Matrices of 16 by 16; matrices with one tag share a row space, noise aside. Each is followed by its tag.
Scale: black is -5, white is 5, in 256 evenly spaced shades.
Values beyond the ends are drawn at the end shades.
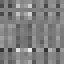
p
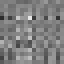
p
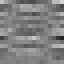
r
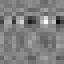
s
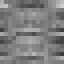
r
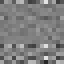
s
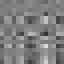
s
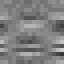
r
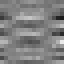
r
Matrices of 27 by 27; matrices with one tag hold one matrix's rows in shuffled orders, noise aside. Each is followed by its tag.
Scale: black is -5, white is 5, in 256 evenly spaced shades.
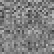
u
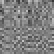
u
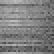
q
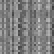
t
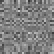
u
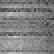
q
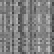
t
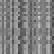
t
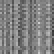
t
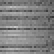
q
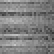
q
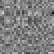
u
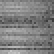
q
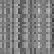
t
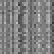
t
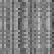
t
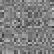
u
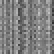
t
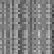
t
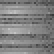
q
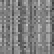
t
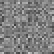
u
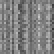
t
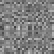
u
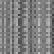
t
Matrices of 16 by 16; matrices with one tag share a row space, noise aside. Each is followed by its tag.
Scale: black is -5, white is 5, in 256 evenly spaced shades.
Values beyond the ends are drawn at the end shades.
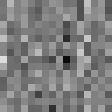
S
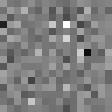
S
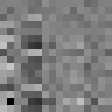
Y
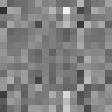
S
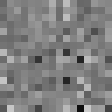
S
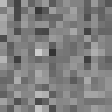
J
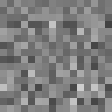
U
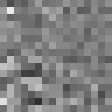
Y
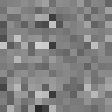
J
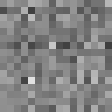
U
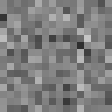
S
